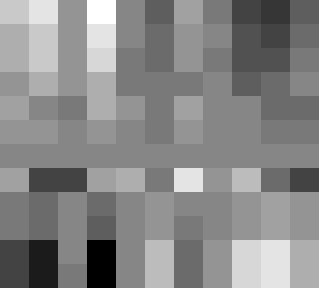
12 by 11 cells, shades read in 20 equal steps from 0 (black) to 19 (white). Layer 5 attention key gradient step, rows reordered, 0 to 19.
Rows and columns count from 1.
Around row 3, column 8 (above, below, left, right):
10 10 11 6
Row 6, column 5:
10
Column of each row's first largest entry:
4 4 4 2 4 1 1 7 10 10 10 10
